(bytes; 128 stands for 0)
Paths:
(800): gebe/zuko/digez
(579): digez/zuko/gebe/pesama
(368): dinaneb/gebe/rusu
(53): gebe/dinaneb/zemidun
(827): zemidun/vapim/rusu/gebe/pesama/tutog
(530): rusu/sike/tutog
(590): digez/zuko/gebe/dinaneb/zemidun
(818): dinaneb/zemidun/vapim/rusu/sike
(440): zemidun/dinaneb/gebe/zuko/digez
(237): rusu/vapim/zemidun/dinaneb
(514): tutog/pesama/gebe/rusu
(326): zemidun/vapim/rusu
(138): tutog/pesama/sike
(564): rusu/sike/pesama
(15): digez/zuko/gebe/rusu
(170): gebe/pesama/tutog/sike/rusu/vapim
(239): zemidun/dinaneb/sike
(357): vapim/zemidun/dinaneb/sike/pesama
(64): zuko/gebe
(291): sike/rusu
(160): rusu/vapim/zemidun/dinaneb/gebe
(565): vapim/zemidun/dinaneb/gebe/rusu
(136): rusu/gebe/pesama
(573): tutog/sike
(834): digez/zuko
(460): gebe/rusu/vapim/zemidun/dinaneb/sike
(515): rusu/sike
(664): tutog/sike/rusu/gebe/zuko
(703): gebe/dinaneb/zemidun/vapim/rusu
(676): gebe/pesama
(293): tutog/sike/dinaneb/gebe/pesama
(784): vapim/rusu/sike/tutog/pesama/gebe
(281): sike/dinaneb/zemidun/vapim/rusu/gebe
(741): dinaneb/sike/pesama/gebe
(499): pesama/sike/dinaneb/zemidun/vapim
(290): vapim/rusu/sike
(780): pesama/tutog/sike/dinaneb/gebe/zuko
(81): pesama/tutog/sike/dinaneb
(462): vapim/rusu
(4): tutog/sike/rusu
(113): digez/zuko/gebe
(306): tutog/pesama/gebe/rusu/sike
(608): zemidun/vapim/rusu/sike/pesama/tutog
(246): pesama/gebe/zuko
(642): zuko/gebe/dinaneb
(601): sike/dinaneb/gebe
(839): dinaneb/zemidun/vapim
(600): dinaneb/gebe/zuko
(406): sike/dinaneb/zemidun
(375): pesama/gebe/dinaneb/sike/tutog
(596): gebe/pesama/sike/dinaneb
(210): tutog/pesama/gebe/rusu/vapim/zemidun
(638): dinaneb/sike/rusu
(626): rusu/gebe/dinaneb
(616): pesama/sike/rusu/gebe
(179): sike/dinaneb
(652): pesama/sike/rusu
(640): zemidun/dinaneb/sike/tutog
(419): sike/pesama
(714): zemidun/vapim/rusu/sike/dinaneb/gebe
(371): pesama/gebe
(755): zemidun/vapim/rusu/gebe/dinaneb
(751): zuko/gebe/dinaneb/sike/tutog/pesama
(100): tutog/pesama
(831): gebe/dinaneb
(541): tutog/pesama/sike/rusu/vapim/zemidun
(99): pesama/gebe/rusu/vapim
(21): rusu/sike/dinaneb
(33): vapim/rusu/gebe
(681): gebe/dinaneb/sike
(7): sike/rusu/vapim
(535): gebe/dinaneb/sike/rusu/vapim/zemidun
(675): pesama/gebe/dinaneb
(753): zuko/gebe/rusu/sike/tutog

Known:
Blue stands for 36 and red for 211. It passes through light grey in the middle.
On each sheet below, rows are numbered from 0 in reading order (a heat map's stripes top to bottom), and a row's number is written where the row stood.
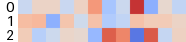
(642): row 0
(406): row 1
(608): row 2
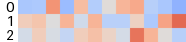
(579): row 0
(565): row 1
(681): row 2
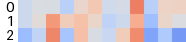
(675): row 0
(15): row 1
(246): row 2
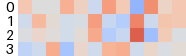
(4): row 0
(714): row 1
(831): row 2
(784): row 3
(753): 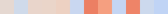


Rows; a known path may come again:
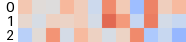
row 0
(4)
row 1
(753)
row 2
(664)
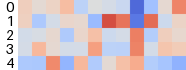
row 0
(99)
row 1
(608)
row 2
(675)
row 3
(714)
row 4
(579)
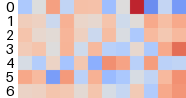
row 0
(600)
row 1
(638)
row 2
(291)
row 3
(565)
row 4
(419)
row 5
(237)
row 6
(368)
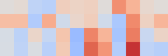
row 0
(596)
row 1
(818)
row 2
(564)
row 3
(138)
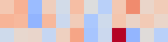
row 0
(460)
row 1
(406)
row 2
(642)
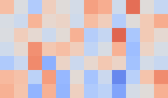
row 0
(640)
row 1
(514)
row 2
(831)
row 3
(15)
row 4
(371)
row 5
(210)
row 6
(499)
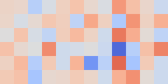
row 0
(179)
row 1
(652)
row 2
(681)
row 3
(462)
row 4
(590)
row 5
(239)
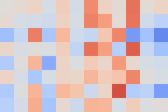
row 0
(306)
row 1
(375)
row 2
(246)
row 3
(573)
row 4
(741)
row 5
(81)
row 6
(780)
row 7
(784)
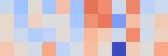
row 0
(751)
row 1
(827)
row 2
(357)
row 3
(170)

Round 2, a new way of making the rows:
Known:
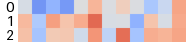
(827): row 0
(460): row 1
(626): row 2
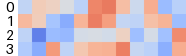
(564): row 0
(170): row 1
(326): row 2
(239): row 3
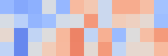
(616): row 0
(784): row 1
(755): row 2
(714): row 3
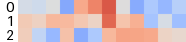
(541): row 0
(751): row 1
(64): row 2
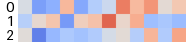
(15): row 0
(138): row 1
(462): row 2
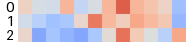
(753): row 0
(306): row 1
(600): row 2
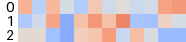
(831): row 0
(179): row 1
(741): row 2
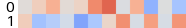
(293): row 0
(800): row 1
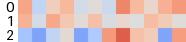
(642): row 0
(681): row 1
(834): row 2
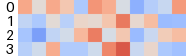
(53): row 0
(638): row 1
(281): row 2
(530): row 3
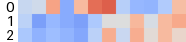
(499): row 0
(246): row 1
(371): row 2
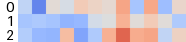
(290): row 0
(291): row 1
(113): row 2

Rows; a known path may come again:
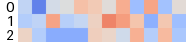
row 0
(290)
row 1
(375)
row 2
(514)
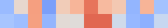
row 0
(81)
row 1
(640)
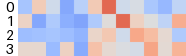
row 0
(419)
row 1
(600)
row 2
(652)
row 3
(136)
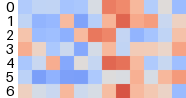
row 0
(4)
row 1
(113)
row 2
(210)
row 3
(676)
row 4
(573)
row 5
(246)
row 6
(753)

